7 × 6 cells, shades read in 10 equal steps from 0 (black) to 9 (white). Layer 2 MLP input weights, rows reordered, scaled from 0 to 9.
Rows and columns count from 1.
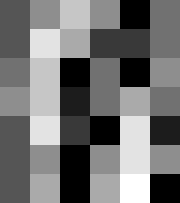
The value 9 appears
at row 7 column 5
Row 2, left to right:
3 8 6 2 2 4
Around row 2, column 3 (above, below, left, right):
7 0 8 2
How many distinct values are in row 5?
5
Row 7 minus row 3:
-1 -1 0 2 9 -5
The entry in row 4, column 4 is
4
